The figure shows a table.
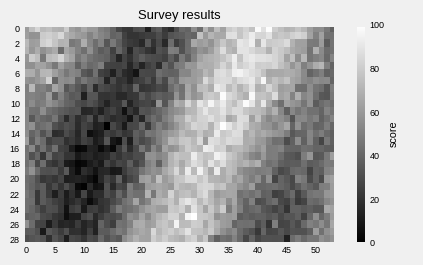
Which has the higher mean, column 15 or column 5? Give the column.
5
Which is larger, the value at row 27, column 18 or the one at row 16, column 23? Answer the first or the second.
the first
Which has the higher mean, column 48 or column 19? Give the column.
48
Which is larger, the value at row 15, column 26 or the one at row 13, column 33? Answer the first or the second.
the second
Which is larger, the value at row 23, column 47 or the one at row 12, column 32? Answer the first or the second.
the second
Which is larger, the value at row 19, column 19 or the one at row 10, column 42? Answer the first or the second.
the second
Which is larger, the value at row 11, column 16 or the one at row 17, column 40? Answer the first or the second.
the second
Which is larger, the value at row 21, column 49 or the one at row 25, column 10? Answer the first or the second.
the first
